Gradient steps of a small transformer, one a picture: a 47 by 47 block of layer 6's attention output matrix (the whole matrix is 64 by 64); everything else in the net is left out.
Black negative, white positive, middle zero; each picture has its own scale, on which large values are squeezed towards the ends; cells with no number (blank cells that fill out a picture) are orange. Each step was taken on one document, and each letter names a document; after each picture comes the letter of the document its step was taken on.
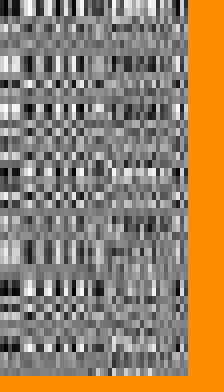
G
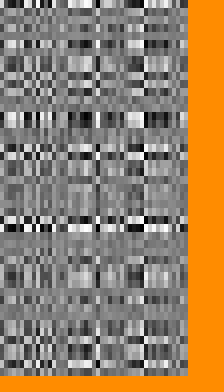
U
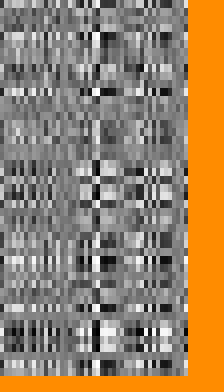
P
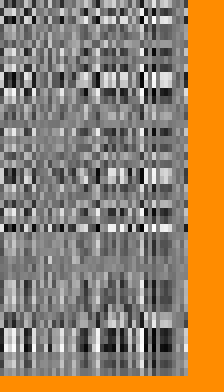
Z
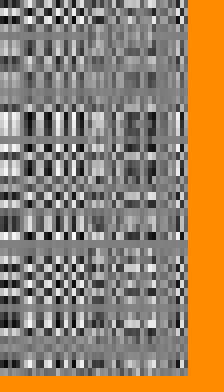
G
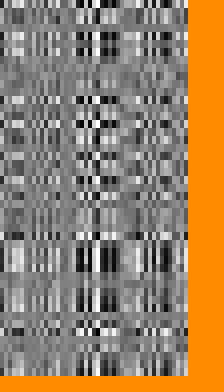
P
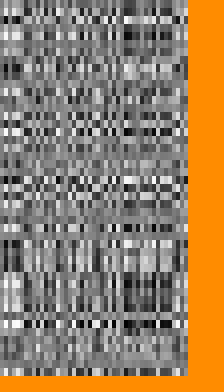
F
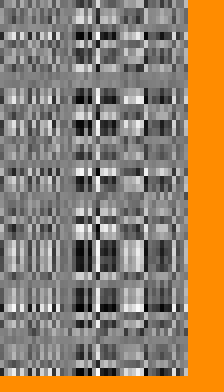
U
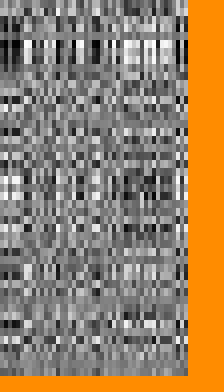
F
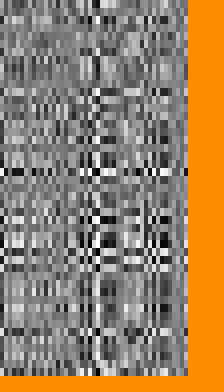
P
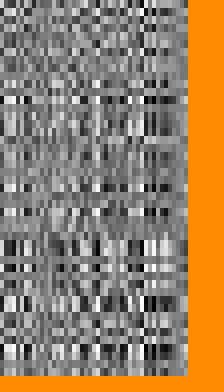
Z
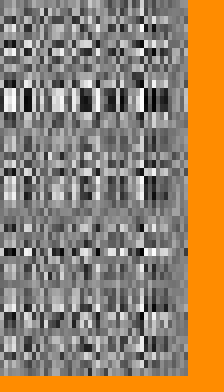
Z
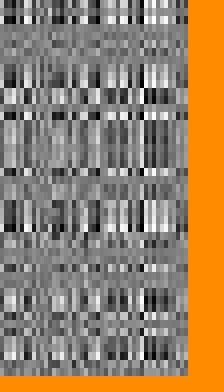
Z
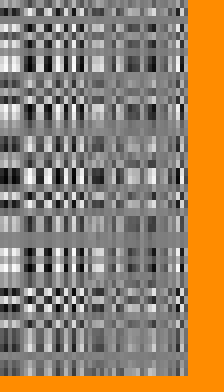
G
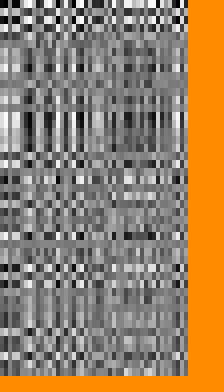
G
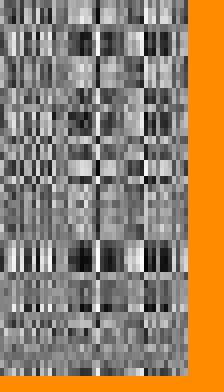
U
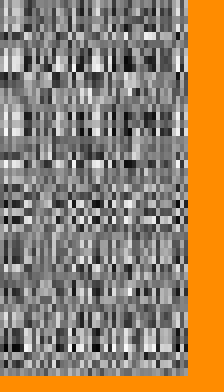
F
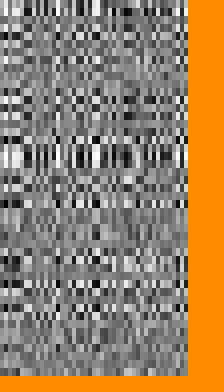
F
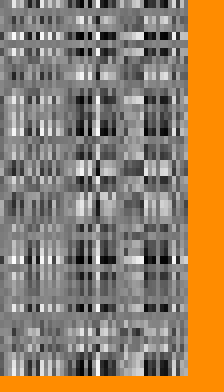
U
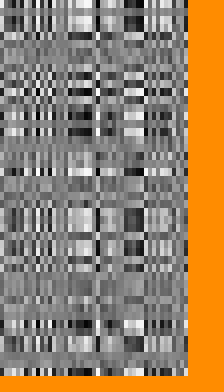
U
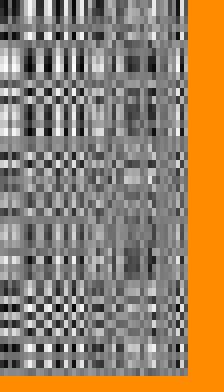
G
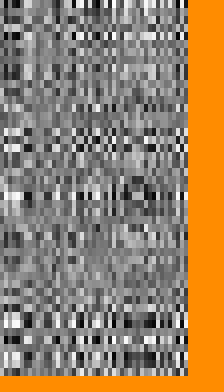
F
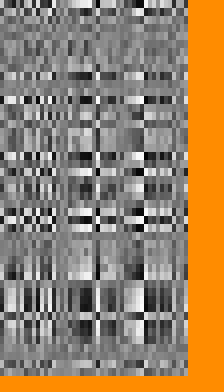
U
